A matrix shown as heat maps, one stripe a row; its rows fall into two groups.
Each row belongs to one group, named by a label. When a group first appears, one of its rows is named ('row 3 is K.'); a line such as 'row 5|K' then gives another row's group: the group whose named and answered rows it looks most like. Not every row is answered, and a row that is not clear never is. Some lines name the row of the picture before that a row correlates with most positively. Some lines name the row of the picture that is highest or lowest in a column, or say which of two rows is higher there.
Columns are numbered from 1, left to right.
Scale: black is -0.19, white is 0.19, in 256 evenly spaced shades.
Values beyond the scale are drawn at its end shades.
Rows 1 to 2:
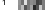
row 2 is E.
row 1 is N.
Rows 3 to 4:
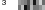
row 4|E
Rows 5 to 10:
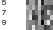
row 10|N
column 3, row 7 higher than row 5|No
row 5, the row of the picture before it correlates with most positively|3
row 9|E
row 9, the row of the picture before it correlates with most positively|3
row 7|E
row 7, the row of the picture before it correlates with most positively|3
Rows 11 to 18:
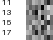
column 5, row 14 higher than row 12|Yes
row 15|N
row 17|E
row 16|E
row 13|E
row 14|E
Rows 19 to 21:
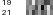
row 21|E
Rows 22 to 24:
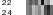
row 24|N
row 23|N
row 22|E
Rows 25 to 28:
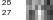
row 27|N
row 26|N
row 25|N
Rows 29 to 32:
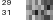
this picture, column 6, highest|30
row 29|N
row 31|E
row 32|N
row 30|N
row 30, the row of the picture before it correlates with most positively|25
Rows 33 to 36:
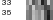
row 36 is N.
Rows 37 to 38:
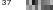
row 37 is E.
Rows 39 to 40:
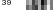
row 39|E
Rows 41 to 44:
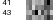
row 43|E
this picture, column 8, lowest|41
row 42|N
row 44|N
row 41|N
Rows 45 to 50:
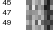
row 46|N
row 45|N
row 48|N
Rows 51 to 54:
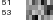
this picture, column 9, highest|54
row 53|N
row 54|E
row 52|N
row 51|E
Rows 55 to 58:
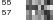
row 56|E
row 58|N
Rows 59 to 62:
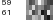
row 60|N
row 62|N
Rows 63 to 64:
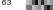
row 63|E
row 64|N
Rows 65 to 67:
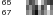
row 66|E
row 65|N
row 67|E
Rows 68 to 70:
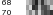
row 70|N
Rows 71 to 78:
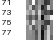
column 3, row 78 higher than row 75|No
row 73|N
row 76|E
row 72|E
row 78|E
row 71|N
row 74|E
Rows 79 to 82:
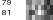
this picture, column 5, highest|81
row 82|N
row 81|N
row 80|N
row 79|N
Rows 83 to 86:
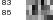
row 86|N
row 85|E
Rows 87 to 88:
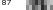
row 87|E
